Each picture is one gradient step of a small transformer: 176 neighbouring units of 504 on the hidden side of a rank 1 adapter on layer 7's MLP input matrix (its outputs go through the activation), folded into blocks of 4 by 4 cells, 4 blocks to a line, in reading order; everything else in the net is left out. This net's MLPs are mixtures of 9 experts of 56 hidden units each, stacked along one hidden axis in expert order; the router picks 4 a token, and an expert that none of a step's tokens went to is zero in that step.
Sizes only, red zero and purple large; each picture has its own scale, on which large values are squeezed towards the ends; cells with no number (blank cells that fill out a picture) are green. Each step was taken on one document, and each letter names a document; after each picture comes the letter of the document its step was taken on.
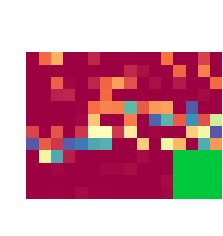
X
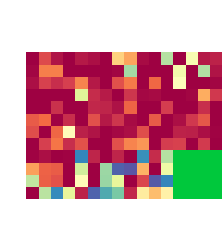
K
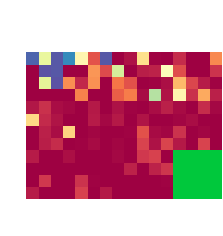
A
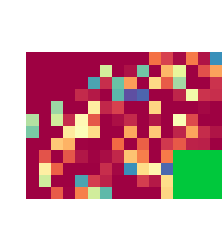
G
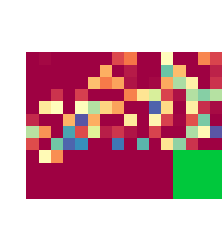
G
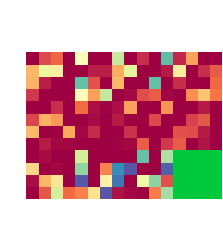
K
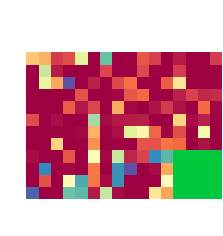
A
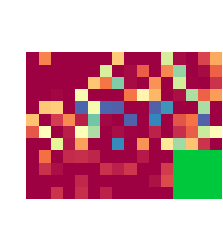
G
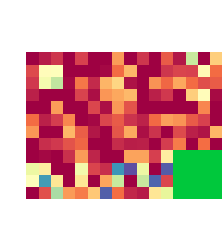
K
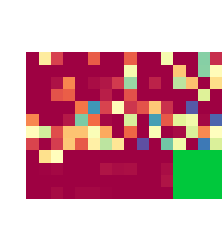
X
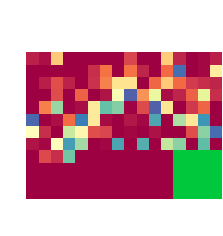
G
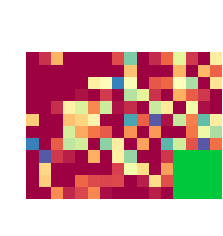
X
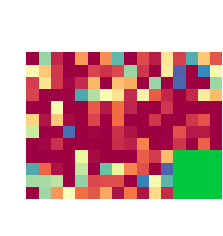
K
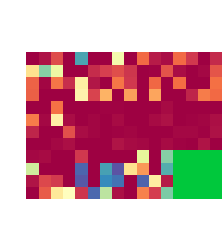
K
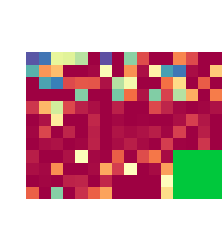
A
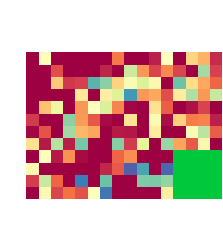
G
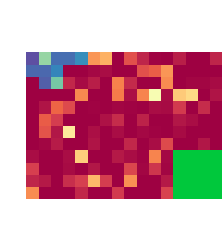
A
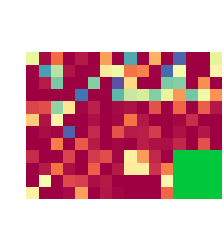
A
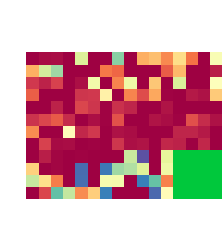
K
